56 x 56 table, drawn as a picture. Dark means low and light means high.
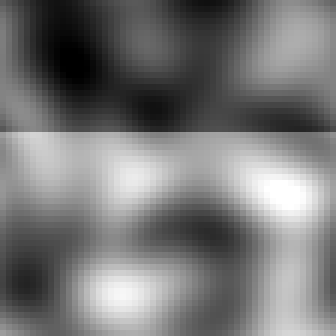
Lone odd cells: none. Ninth with the highest average: middle right. Seam: horizontal, 40% of the way down, the bottom part higher. Mirror symmetry: none. Calmest part: top middle. Ninth with the lowest average: top left.
